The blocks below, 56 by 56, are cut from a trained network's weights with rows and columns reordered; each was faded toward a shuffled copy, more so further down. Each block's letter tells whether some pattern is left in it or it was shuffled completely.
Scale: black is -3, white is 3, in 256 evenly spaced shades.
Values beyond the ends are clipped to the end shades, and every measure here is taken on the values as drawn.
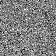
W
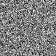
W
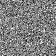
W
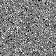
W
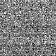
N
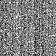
N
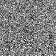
N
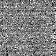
N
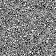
W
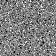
W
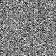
N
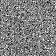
W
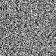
N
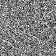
N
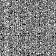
N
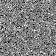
W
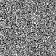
N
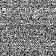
N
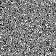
W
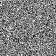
W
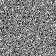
W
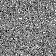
W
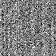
N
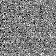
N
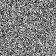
W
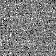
N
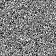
W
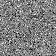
W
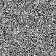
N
